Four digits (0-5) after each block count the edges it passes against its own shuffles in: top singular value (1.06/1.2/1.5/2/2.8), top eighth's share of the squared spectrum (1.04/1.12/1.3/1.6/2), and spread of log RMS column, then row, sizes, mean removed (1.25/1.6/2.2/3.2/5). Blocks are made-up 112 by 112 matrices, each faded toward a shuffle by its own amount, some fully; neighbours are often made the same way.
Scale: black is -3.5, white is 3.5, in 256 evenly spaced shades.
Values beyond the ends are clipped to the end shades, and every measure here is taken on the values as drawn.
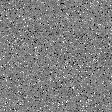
0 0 0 0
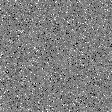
0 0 0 0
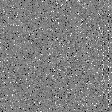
3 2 1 0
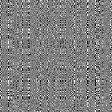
5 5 4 3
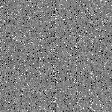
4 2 2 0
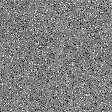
0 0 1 0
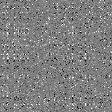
4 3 2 2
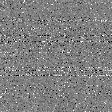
2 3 0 3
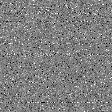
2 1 0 2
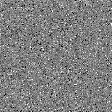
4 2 1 1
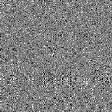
4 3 2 2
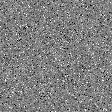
2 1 0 0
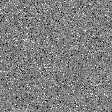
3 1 0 0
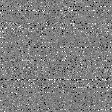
2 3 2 3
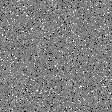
0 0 0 0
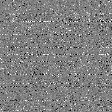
2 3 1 3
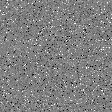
0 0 0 1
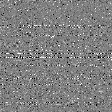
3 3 2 3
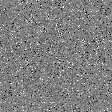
0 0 0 0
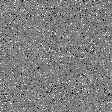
0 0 0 1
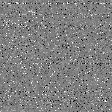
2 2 0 2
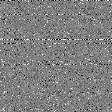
3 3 1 3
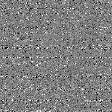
2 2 2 3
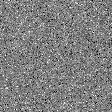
2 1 0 0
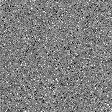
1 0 0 0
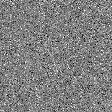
3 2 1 0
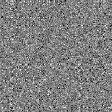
4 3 2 2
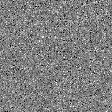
3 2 1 1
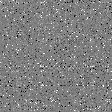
3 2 0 1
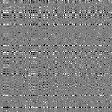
5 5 3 4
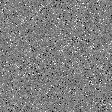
0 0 0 0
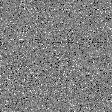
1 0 0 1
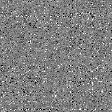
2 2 2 3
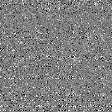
2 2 2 3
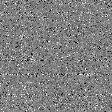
2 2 1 2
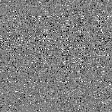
1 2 2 3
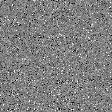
1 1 1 2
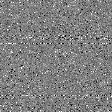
2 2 2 3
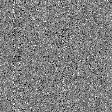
2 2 2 0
